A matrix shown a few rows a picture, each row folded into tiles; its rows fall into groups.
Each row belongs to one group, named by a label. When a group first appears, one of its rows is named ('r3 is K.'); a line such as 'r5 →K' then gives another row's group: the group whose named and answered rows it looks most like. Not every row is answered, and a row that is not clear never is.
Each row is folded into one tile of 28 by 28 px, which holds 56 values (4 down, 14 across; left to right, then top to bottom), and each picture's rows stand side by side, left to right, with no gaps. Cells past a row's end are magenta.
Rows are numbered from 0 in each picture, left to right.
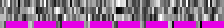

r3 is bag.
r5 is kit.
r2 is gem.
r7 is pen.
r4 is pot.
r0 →pen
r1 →pen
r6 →pot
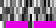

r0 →pot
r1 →bag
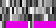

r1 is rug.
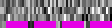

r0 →gem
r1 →bag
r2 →pen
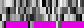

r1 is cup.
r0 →pot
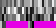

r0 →rug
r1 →kit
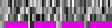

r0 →pen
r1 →kit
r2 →pen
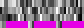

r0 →kit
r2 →pot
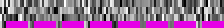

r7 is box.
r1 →rug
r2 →rug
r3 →bag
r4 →gem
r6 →cup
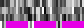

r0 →rug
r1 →box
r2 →rug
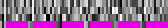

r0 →bag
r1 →bag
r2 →cup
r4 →gem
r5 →bag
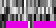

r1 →box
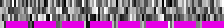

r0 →pen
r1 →bag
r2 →gem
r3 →kit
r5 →kit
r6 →rug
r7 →bag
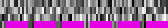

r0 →cup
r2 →cup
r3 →box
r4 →pot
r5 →cup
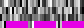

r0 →pot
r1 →box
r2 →box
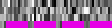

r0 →pen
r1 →box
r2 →pen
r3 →gem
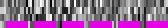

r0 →pen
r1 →kit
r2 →cup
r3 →pen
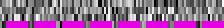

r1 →gem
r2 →bag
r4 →kit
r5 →box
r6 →gem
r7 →gem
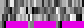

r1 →pot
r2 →pot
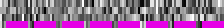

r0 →box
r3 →rug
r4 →cup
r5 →rug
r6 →cup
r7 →bag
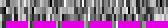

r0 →kit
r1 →kit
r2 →rug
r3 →pen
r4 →box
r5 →cup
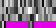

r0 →bag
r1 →gem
